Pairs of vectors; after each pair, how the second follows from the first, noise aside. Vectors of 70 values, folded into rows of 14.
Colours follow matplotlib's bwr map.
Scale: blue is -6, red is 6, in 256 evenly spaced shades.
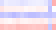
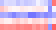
scaled up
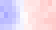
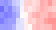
scaled up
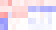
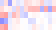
sign-scrambled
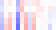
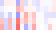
sign-scrambled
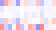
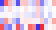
scaled up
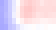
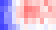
scaled up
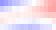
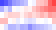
scaled up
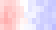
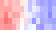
scaled up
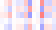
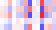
scaled up
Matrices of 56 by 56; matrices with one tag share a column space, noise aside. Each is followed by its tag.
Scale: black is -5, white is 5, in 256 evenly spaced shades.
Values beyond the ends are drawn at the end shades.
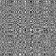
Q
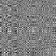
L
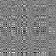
L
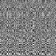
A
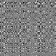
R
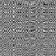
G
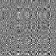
A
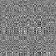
L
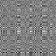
L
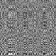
A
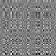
A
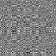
L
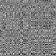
A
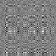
L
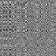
G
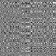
R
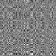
A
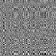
A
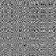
G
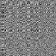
G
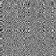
G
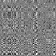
A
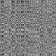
Q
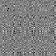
L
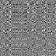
G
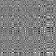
L
